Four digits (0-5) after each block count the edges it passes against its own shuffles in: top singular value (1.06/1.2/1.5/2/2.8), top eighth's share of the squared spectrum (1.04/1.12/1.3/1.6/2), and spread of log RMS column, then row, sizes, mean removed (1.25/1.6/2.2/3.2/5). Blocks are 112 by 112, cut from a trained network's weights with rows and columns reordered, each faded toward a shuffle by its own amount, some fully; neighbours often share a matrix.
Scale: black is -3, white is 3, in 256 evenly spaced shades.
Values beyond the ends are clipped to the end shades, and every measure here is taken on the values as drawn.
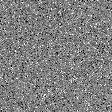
0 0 0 0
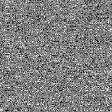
4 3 1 3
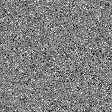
1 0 0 0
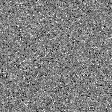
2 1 0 1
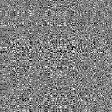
4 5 3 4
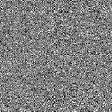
4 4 2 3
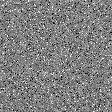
0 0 0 0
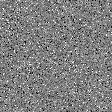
0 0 0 0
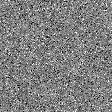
1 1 0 0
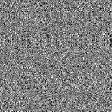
4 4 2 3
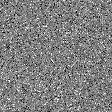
1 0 0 0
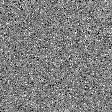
1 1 0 0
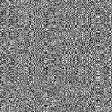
4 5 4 3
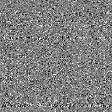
3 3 2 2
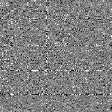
4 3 2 3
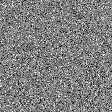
3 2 0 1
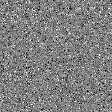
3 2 1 1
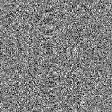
4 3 2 2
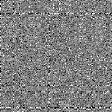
4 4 2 2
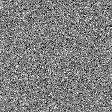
2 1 0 0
